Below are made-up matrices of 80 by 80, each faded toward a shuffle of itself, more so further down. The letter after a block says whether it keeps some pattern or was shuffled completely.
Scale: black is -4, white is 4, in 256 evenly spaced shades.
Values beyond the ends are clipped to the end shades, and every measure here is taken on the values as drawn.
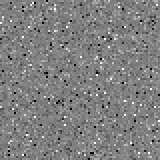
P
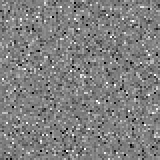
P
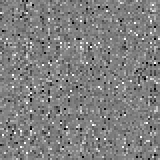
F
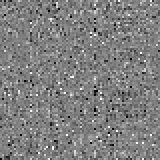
F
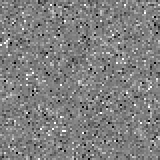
P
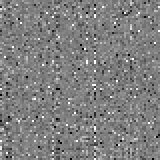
F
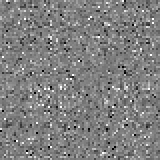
F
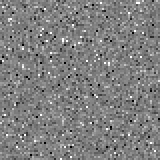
P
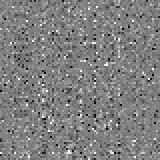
F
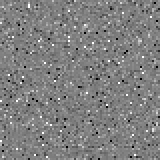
P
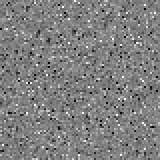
P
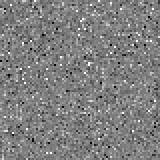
P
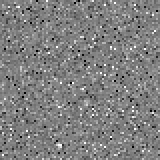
P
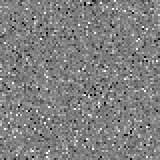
P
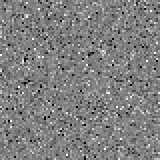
P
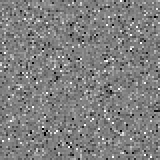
P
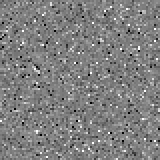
P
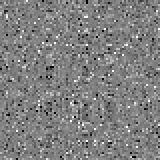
F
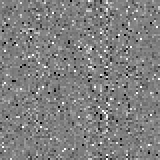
F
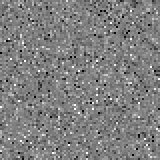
P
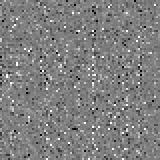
F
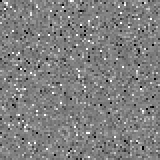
P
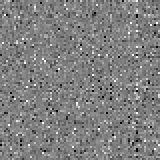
F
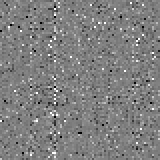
F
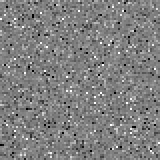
P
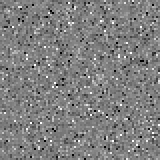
P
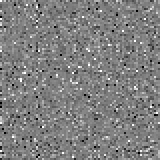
F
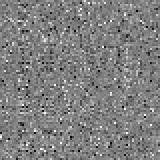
F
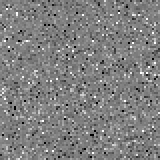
P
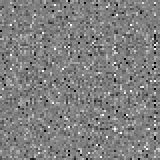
F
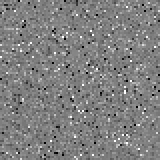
P
